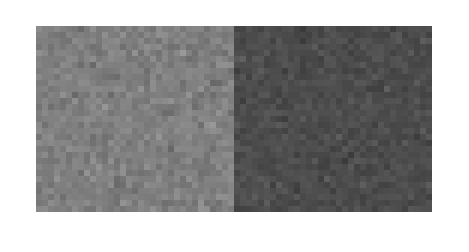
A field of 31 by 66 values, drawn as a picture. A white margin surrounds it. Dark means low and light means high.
The table splits into one row of 2 panels. Panel 1,1: middling, fine-grained, faint in contrast. Panel 1,2: low, fine-grained, faint in contrast.
